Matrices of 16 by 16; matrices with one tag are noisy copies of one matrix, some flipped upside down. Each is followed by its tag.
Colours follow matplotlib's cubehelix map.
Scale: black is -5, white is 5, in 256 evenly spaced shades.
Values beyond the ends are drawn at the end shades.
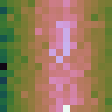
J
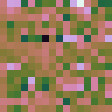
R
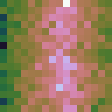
J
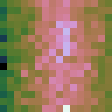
J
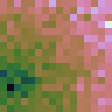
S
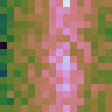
J
